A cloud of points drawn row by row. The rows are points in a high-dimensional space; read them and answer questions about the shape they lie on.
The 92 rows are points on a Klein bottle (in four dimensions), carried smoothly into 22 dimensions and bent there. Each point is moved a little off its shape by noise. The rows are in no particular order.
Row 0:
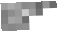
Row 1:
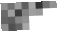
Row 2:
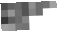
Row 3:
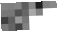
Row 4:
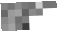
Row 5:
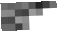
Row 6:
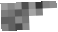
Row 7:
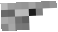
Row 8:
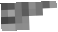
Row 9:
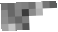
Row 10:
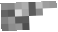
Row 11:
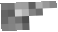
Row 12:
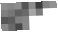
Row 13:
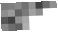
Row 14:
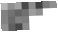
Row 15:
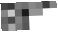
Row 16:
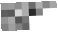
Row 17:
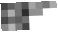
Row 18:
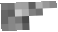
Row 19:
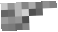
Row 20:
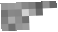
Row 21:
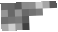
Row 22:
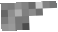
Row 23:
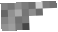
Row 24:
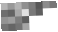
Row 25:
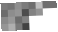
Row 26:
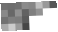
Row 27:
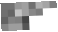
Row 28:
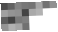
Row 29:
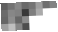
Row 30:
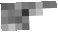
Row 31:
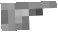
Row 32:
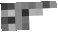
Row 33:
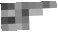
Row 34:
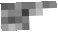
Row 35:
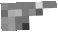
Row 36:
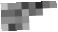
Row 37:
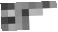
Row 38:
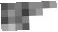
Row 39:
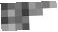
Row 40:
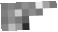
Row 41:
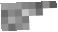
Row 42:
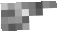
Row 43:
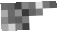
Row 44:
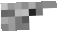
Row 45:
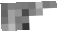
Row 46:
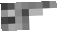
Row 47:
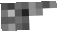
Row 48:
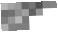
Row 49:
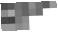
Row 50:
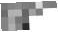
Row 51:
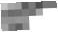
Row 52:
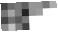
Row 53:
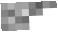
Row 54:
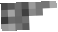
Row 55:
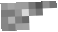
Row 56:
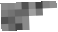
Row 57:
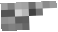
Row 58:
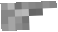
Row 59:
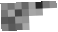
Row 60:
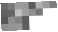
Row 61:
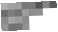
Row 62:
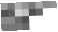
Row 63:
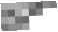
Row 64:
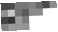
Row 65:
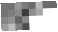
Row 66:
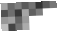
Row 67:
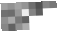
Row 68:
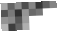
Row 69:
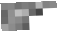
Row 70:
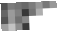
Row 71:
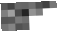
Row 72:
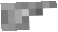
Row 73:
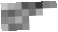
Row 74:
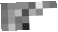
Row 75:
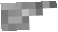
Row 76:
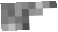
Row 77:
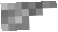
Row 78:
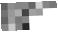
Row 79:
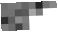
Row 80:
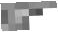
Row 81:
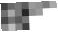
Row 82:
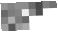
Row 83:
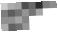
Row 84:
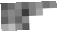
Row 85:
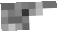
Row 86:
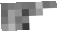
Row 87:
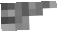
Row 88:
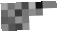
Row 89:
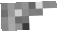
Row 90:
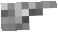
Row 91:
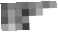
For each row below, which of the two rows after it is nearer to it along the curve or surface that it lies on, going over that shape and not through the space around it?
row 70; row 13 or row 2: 2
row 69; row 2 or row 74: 74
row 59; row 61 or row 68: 68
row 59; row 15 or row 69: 15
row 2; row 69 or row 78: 78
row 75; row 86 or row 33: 86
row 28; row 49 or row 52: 49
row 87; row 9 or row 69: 9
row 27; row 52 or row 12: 52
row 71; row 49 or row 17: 17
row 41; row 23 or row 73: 73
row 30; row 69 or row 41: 69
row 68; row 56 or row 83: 83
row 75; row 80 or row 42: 80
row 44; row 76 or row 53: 53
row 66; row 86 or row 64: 64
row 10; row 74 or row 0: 74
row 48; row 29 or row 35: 35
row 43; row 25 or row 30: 30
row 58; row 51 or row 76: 51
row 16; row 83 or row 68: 83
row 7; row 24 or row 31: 24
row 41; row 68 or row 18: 68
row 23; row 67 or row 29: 29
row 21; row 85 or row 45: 85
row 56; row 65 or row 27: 65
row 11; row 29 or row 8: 29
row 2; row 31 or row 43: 43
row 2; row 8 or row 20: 8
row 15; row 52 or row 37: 37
